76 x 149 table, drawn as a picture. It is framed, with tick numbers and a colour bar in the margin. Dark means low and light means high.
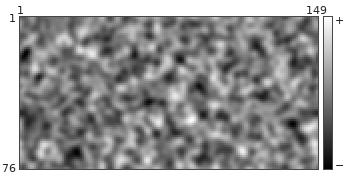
No lone cell stands out from its neighbours. The texture is blotchy. No regular stripes run through it. The histogram is bell-shaped.
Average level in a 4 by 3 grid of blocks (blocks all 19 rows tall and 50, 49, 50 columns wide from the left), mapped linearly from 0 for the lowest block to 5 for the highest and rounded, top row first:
444
444
053
345
